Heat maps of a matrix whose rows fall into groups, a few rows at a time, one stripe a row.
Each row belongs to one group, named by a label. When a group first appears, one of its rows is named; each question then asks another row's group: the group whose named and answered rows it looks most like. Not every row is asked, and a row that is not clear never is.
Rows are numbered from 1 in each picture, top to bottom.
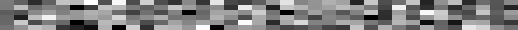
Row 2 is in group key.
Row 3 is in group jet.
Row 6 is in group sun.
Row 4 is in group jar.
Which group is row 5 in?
key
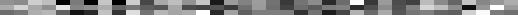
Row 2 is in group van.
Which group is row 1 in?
sun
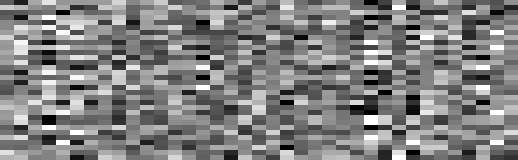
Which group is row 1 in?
jar
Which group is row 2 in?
key
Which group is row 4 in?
jar
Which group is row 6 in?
van
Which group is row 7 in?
van
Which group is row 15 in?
jar
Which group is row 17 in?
jar
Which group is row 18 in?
sun
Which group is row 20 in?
van
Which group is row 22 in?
van
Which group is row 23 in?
van
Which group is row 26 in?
jar
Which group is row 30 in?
jet
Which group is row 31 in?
key
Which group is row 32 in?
key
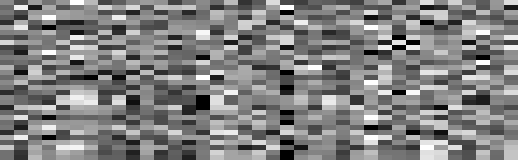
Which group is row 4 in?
jar
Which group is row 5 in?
key
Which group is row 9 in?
key
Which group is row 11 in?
jar
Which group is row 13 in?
sun
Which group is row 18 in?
jet
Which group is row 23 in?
jet
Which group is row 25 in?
jet
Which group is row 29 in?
jet
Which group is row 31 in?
jet
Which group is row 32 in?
jet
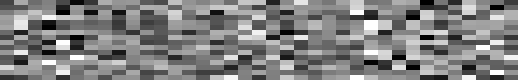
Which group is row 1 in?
key
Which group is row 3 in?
sun
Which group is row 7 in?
jet
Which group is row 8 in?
key
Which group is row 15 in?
van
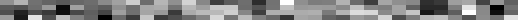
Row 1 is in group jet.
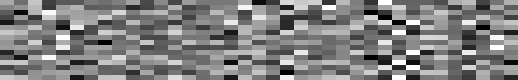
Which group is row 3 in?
jar
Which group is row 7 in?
key
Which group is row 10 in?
van
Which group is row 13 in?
key
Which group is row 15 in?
jet
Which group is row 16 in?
key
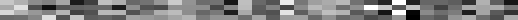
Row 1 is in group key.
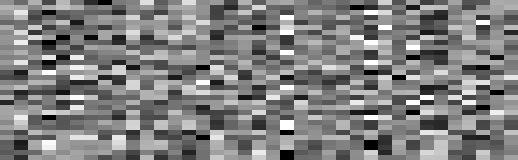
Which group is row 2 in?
van
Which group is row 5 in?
sun
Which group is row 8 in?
sun
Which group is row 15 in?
jar
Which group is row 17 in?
sun
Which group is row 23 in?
van
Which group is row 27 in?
jet
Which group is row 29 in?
jar
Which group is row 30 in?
jar
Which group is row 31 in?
jet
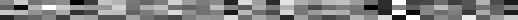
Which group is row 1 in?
key
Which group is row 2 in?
jar
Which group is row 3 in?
key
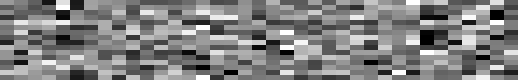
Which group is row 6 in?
sun
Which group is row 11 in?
jet
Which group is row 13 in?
jar
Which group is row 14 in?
van
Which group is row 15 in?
key
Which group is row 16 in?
sun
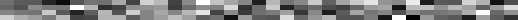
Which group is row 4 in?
key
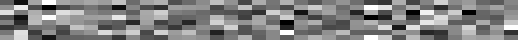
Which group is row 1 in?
jar
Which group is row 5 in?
jet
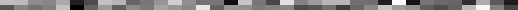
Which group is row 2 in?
sun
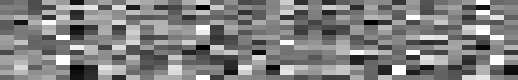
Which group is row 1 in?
sun
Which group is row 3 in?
sun
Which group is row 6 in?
sun
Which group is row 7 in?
sun
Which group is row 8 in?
van
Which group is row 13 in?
van
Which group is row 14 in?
key
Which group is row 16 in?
sun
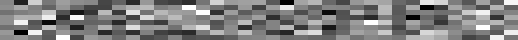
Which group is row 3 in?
sun
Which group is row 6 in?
sun
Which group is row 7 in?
jet
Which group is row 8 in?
van
